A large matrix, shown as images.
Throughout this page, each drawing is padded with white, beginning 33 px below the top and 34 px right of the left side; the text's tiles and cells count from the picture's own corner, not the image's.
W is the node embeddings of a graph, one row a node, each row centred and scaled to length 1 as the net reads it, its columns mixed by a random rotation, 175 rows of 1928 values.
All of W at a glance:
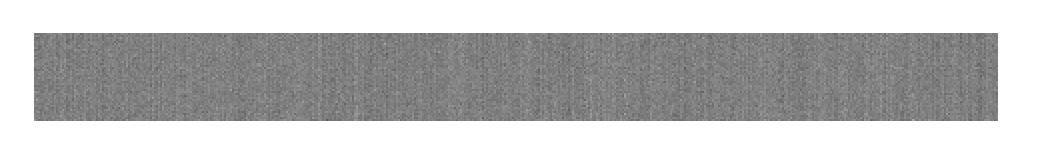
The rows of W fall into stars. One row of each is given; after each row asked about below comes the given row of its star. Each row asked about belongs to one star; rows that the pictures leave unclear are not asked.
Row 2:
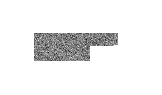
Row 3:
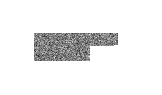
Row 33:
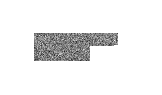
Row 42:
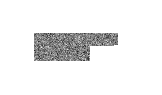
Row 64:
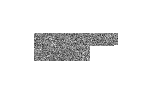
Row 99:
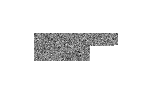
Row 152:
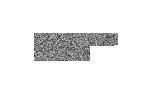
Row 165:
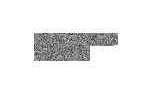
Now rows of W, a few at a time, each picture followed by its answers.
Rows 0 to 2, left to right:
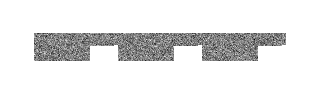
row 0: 3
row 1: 152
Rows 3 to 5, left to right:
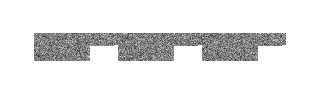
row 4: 165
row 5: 3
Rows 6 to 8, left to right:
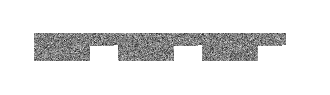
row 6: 99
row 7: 152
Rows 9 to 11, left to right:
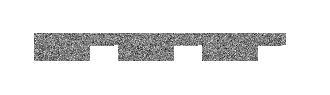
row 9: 64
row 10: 64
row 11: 33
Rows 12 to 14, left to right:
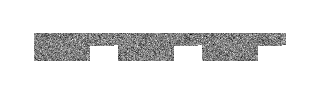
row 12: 3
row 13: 2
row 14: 3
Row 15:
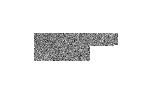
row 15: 99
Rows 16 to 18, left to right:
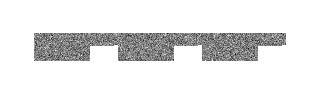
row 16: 42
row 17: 3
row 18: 165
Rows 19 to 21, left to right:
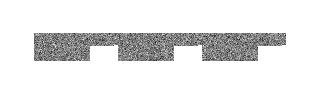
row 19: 64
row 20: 99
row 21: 3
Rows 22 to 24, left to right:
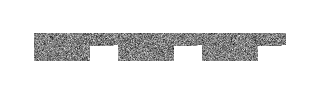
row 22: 33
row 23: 99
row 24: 165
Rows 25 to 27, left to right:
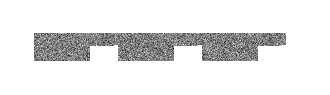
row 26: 99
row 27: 2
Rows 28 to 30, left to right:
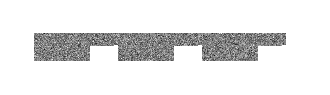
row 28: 165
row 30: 165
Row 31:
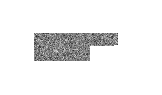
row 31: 3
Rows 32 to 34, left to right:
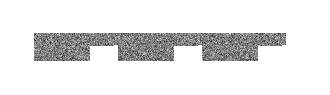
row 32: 64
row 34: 3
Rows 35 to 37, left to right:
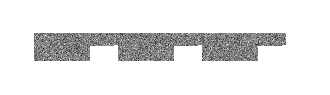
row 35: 2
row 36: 33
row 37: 152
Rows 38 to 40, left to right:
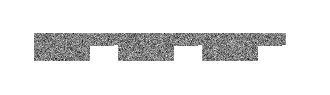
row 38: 99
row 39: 99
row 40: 42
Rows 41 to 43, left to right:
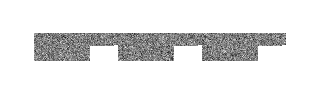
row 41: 3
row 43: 64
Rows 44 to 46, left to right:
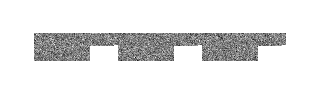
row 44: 64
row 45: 2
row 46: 33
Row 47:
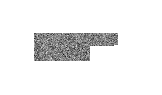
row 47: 42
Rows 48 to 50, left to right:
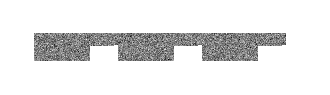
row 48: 99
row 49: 3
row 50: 165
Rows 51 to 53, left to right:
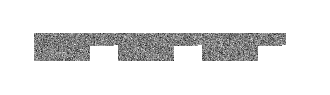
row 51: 99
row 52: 2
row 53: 64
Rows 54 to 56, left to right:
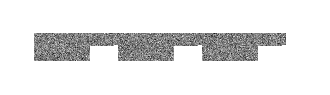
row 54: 3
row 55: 165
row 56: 3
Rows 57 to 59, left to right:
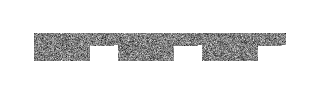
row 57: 2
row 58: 152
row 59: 33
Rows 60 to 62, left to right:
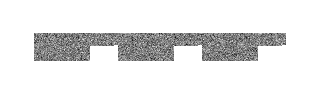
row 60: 64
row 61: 152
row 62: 64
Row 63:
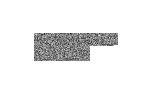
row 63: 165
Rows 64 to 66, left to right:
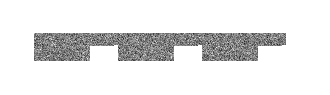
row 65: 64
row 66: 33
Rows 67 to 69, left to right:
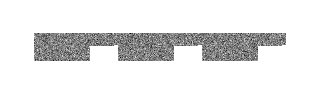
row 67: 3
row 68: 99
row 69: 99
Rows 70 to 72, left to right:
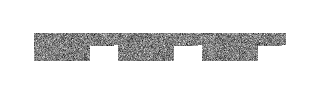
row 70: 3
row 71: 99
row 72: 33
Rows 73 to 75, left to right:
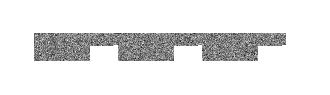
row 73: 33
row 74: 2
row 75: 42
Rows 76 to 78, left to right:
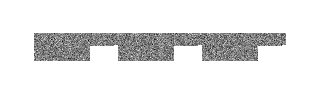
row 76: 152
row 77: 165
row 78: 152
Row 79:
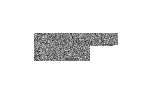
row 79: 33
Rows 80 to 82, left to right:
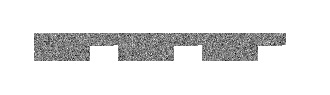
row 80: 152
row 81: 33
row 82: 99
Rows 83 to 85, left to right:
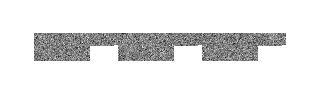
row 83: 2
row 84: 33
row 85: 3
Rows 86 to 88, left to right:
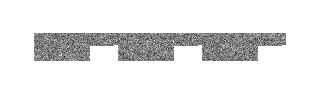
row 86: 165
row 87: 64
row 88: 3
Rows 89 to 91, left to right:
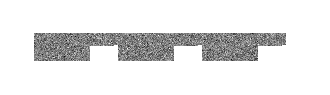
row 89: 165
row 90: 152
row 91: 42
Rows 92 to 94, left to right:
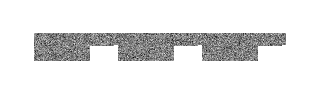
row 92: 33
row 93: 165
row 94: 152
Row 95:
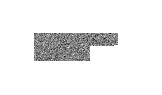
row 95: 165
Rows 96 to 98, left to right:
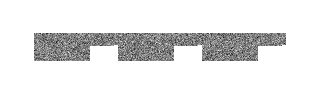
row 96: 42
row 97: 165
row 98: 64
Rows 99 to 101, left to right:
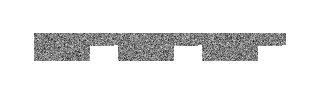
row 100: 165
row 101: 152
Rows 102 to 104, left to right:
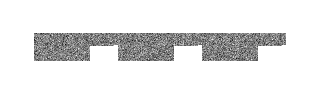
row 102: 2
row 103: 99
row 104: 33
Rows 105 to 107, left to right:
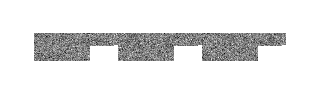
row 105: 3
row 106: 99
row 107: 2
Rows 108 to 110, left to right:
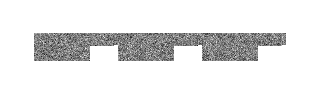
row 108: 152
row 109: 42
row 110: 33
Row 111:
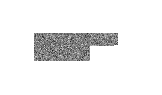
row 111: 165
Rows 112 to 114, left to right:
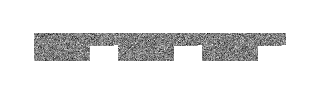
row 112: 3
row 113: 99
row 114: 2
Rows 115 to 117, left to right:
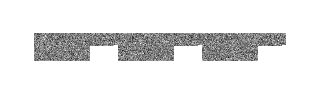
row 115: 33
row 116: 152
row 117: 42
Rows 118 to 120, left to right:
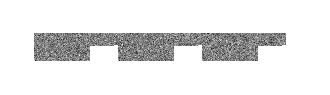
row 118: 42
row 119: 3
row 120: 2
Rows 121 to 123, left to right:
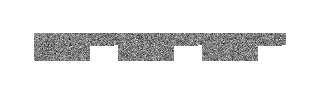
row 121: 152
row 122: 64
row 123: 165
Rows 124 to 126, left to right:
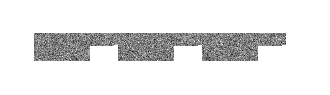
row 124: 33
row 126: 64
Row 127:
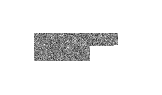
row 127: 165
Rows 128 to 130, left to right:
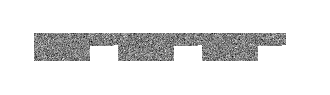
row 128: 33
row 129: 99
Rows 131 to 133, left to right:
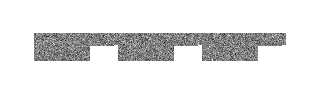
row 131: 64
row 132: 64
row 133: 165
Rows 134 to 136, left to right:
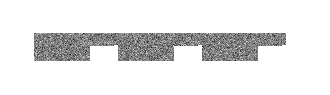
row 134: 152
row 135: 152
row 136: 152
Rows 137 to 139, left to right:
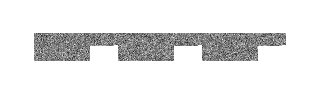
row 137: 3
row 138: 33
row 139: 165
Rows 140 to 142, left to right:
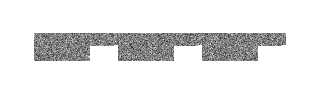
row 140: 3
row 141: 2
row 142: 33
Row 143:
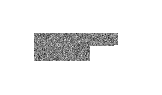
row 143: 42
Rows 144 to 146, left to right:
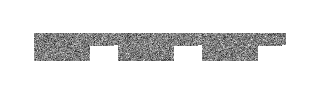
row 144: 99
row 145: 3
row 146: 64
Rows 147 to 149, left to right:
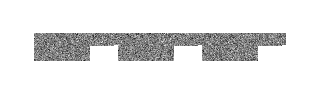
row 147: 99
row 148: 42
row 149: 3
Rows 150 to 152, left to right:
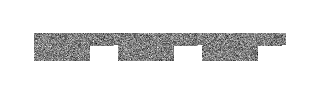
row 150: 33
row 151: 33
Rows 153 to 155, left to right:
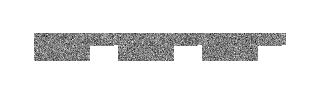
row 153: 3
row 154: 2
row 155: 165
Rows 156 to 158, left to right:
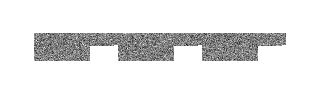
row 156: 165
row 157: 152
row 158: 99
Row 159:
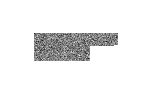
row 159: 42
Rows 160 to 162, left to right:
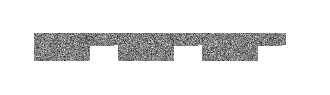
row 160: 165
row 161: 165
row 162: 2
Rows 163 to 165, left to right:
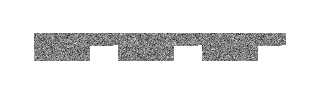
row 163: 165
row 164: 64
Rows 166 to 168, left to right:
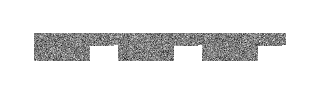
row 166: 99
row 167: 42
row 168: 99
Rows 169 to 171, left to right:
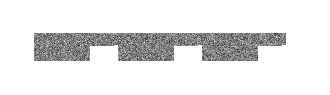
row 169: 42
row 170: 3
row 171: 2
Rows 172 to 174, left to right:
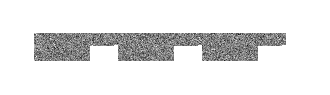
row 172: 64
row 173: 64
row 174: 165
